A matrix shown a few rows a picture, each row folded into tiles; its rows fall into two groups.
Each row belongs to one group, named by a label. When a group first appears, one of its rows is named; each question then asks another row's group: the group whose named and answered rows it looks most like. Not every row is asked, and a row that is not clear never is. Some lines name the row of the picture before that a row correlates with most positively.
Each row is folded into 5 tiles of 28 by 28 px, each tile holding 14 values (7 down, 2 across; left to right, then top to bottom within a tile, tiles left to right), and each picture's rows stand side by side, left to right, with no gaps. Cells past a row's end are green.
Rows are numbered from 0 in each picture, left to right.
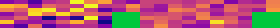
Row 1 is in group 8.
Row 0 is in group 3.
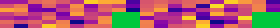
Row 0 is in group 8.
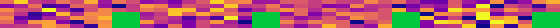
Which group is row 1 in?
3
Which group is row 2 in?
8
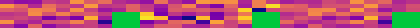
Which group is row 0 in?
3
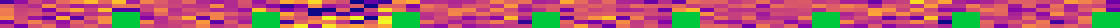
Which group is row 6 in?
3
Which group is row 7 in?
8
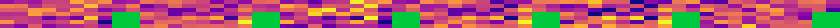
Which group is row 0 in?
3
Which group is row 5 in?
8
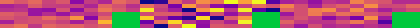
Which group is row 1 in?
8
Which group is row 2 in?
3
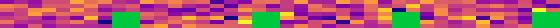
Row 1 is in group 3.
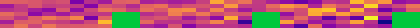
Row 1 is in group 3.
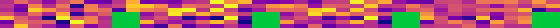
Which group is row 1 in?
3
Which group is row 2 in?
3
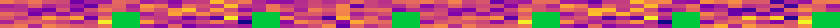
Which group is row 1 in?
3
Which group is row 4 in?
3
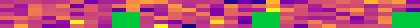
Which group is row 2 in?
8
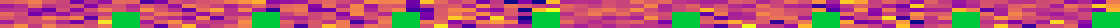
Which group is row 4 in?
3
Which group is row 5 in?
8
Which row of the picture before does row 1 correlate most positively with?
2
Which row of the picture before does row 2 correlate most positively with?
2
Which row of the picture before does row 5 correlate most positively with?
2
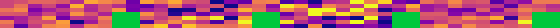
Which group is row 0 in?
8
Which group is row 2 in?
3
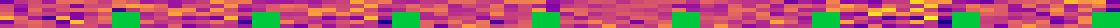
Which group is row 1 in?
3
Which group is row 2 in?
3
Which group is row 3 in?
8
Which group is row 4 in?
8
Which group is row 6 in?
3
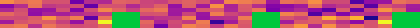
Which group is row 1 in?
8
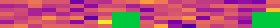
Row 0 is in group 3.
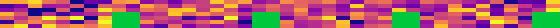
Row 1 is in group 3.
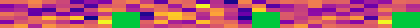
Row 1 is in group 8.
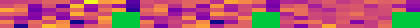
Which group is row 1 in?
8
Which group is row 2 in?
8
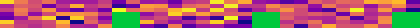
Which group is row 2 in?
8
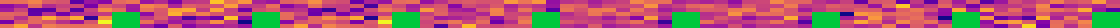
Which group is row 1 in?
3
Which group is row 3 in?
8
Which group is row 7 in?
8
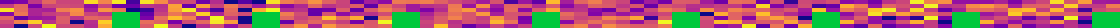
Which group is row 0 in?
8
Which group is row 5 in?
8
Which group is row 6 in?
3
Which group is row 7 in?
3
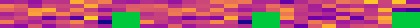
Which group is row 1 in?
3
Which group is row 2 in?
8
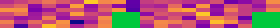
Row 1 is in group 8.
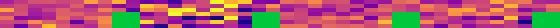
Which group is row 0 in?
8
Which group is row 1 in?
3
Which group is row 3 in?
3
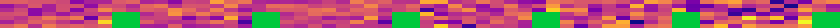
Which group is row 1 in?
3
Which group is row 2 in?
3
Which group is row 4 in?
8
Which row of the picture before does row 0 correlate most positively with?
2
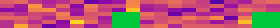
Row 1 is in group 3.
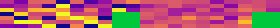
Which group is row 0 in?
8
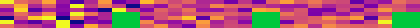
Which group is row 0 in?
8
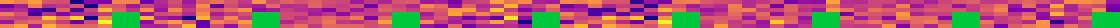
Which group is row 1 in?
8
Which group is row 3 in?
3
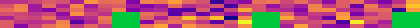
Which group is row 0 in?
8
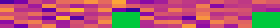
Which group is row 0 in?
8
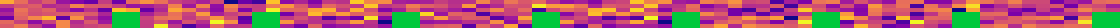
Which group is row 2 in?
3
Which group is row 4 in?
3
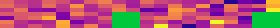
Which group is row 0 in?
8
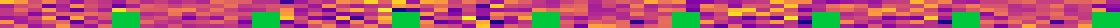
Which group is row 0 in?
8
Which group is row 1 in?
3
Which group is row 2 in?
8
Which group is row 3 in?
8
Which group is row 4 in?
8
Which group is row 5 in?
3
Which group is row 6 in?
3
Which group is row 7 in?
8
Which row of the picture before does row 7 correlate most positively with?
0
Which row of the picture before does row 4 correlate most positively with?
0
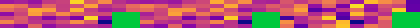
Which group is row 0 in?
3
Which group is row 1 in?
3
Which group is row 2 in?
8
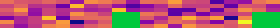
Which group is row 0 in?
8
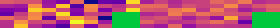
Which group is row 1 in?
3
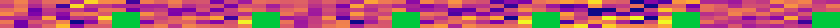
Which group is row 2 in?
8
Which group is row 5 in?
3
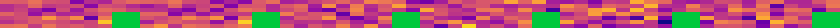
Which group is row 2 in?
8
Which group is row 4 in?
3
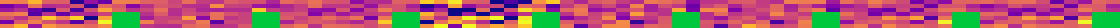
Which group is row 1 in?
8
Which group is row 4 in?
8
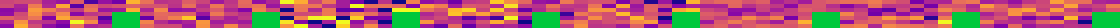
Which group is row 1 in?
8
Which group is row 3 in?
3
